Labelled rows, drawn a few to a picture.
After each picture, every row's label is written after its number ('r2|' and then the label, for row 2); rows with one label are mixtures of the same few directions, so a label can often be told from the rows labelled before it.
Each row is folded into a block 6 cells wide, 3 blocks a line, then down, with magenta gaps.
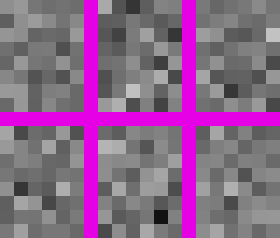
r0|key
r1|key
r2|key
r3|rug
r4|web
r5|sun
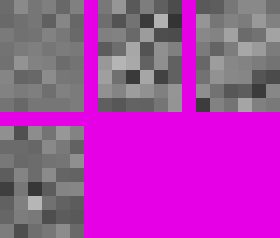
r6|rug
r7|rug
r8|web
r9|sun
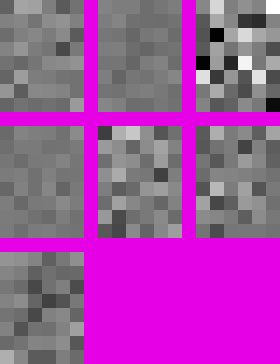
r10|key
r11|web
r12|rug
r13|rug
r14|key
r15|rug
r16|web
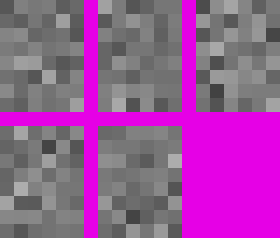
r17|rug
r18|key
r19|key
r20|rug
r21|key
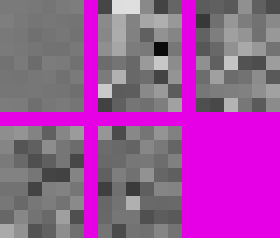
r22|web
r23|key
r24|web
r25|web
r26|sun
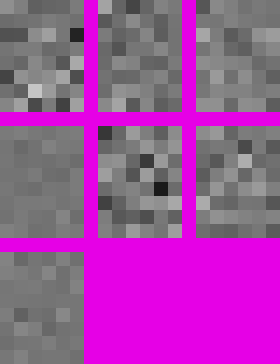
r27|key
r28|key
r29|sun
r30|web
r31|rug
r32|rug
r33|rug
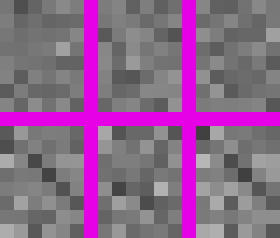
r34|key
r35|sun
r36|key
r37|sun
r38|rug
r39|sun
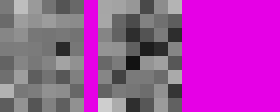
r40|key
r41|web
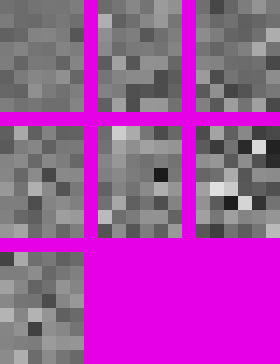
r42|key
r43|web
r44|key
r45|sun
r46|key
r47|rug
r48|sun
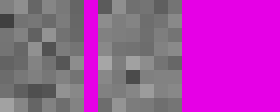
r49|sun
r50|sun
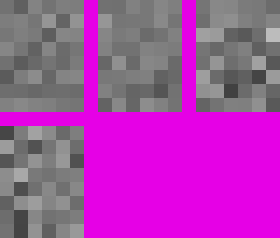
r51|rug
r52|web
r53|key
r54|key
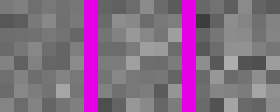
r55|web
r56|web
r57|web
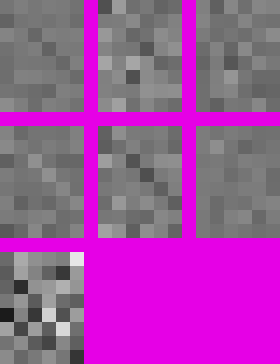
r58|sun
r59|sun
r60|sun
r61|sun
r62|sun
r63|web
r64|rug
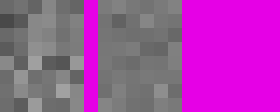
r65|web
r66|web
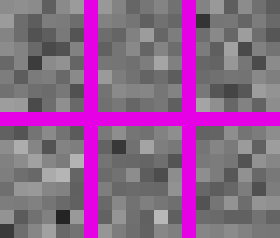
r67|web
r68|rug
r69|sun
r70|web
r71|web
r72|rug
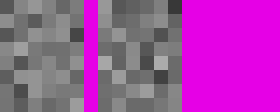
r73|key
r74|rug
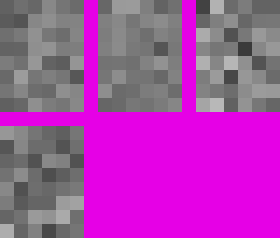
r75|web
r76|key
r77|sun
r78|web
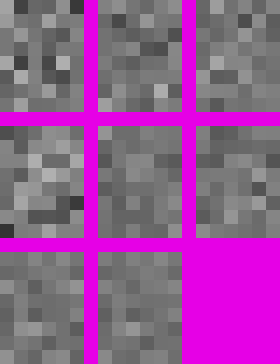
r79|rug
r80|web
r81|rug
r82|web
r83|sun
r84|key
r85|sun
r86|sun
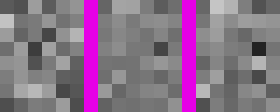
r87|sun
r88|key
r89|key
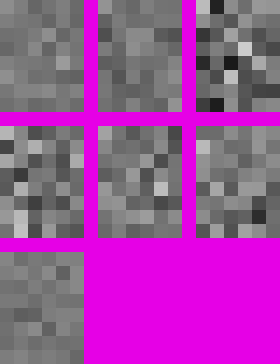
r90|rug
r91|sun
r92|sun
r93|key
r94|rug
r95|web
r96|rug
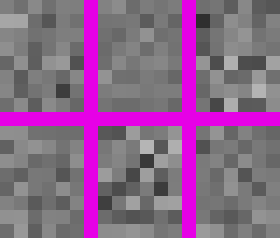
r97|web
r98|rug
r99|web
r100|key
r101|rug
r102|sun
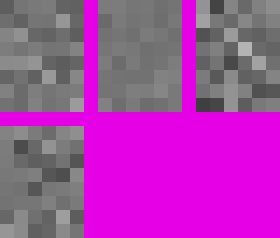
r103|rug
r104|web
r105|sun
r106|web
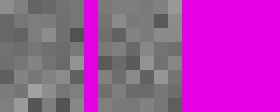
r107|key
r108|rug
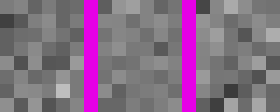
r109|web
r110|key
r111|key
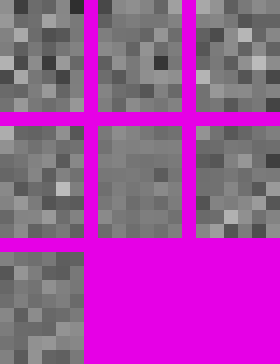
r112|rug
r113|rug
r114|rug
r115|rug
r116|key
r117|key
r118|web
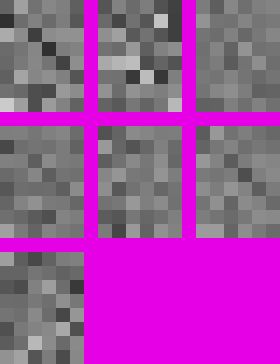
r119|sun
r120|rug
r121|sun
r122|sun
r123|key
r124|sun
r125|key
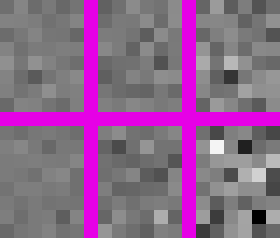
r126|sun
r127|rug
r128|sun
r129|web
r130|web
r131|web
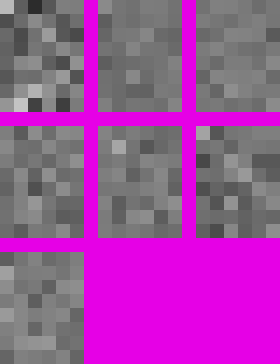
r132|key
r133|sun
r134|key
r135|sun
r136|web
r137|sun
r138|sun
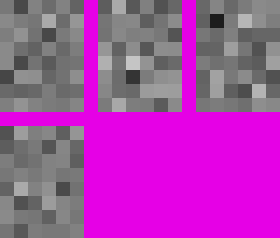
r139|rug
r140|sun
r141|web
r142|rug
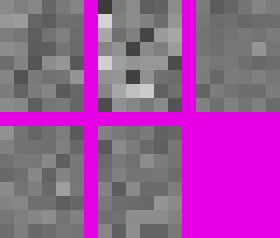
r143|web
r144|sun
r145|key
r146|rug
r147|web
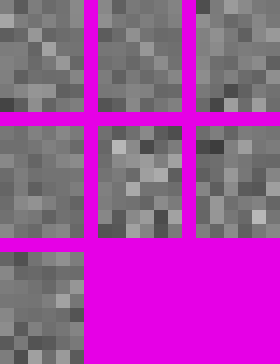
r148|sun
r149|sun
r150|key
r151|sun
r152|web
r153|web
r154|key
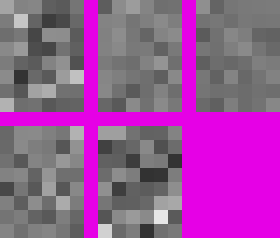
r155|web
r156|key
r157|sun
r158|rug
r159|web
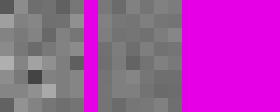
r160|sun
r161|sun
